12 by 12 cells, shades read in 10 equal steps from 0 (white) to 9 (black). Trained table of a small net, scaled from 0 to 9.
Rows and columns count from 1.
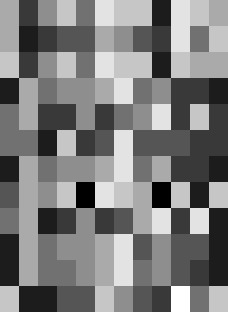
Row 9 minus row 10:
-3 0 3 3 0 4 5 -3 -3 1 -5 0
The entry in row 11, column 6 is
3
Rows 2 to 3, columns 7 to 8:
4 6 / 2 2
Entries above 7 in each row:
1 1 1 2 0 1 2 3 2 2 2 2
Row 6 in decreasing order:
8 7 7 7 6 6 6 6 5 5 2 1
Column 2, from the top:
7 8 7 3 3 5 3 3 3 3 3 8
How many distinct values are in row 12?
7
